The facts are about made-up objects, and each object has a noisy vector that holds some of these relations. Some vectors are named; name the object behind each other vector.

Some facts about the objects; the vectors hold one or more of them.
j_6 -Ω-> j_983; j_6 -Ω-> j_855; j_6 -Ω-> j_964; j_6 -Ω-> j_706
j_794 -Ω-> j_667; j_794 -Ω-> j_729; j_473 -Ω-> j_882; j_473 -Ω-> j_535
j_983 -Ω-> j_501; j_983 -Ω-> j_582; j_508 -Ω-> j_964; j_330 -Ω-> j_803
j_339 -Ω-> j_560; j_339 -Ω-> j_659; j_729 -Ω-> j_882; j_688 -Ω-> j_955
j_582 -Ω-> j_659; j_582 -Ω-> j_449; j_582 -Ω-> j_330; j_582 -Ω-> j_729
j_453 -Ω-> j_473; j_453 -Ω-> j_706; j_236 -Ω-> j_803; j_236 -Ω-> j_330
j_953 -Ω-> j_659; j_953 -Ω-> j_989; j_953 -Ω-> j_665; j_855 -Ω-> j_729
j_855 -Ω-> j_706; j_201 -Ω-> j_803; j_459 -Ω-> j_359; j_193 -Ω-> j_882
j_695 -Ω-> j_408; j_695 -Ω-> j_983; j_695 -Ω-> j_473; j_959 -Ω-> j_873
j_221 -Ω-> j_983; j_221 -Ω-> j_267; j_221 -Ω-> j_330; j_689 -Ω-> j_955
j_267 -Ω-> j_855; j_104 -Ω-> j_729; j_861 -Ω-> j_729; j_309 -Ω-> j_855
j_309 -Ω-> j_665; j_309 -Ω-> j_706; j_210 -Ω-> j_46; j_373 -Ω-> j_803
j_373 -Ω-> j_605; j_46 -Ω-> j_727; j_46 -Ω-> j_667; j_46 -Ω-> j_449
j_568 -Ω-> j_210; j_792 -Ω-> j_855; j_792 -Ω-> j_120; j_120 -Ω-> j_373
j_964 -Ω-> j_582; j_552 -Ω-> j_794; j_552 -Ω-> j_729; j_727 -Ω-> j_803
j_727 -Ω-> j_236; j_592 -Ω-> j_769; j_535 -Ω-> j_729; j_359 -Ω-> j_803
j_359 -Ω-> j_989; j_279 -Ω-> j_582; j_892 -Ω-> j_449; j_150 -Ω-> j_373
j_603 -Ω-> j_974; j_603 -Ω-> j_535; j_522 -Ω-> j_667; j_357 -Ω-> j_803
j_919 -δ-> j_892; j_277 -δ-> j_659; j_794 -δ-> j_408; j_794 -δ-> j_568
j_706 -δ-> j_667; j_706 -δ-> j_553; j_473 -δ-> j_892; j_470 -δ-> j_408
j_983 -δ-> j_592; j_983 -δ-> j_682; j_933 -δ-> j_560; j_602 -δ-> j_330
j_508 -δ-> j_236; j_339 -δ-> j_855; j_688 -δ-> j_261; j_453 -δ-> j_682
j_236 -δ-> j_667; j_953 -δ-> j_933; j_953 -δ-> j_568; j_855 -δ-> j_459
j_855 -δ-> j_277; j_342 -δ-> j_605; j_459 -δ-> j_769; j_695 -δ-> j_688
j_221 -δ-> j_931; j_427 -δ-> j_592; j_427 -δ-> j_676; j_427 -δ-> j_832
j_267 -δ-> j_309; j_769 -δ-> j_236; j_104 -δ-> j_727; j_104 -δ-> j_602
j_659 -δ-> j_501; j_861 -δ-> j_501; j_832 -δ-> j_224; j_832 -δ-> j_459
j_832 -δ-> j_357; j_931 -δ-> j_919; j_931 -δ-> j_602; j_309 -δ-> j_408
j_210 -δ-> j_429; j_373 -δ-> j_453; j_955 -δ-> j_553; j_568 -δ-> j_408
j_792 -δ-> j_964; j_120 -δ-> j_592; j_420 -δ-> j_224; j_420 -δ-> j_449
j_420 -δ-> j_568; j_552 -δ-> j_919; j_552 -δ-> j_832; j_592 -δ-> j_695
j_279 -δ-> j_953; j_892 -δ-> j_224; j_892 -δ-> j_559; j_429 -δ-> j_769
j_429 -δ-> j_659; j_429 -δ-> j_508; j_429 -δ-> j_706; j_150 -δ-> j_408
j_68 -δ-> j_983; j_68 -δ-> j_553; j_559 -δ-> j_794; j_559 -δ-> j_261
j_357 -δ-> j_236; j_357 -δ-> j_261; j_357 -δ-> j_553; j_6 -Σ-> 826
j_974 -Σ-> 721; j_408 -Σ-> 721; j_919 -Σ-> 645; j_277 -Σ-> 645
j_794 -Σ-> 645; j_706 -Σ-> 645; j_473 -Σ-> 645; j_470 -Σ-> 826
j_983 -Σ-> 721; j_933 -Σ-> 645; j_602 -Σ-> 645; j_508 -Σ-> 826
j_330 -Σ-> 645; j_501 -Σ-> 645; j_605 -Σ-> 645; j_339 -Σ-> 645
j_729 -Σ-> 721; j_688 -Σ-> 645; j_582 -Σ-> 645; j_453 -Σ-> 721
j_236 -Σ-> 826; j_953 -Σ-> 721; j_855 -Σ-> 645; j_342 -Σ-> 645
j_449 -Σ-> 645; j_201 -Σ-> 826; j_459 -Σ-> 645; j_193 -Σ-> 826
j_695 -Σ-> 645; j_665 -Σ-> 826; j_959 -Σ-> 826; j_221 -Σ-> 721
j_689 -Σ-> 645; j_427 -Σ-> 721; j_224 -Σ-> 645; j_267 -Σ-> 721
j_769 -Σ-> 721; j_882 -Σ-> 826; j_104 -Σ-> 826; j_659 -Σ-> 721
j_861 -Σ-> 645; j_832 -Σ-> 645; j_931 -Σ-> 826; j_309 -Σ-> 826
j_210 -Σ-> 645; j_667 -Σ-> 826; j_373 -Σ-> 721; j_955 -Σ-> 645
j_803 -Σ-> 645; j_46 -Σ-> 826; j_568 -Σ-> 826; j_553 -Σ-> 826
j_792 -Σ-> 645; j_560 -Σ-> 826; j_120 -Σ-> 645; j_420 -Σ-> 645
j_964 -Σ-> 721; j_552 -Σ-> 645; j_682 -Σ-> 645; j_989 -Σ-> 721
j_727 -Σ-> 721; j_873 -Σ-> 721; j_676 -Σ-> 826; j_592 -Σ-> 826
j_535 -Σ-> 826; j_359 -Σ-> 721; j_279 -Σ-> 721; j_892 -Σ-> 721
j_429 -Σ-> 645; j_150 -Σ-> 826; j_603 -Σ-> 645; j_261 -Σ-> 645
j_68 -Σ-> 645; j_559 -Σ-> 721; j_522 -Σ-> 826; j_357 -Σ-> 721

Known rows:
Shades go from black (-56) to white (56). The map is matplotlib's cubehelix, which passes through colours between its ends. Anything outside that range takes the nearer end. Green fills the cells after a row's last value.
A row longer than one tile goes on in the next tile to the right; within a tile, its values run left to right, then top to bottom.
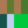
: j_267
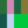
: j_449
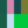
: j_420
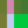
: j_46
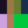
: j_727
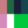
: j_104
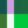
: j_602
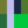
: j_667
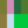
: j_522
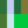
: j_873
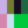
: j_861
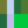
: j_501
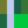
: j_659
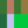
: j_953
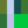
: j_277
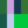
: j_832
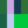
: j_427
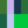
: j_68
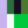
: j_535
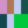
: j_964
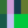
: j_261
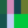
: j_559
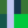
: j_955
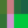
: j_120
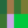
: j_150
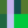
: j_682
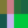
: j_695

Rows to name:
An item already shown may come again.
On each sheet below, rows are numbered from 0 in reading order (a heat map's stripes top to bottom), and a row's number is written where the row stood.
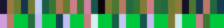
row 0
j_727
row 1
j_659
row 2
j_279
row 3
j_794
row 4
j_892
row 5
j_695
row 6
j_473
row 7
j_357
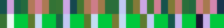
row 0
j_602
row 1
j_792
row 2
j_676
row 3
j_792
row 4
j_605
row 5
j_582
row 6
j_695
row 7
j_983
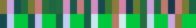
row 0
j_706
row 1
j_695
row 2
j_408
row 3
j_919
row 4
j_193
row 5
j_560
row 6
j_201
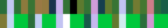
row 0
j_605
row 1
j_221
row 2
j_729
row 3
j_261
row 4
j_342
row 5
j_120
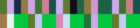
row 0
j_882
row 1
j_582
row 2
j_861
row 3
j_210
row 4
j_582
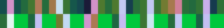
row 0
j_931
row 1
j_568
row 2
j_855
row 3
j_803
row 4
j_429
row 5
j_665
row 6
j_453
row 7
j_68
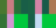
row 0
j_120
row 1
j_470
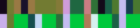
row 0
j_330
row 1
j_309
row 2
j_339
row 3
j_552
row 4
j_553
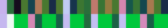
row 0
j_535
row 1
j_236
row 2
j_769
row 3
j_953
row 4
j_688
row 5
j_236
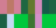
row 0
j_6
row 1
j_459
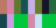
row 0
j_508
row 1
j_861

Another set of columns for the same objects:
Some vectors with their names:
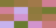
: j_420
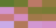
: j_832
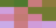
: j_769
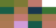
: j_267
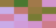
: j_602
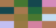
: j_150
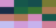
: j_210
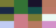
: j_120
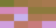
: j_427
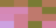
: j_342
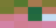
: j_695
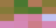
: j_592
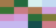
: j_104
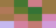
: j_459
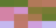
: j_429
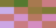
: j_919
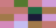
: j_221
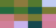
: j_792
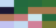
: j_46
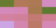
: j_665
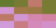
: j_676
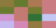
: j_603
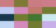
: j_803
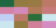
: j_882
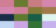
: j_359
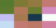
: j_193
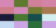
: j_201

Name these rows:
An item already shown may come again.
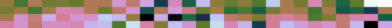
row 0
j_592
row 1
j_682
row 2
j_964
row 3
j_236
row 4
j_792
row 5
j_339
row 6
j_855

